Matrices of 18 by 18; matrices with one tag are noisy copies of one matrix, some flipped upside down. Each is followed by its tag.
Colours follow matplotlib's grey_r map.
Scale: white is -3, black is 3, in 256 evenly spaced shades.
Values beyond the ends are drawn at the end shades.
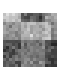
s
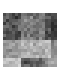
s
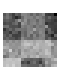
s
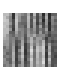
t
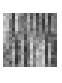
t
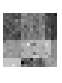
s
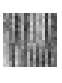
t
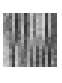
t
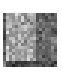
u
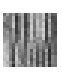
t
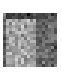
u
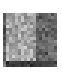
u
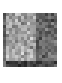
u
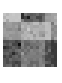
s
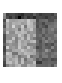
u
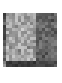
u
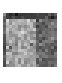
u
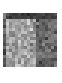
u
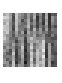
t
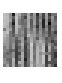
t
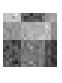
s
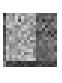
u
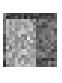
u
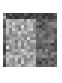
u
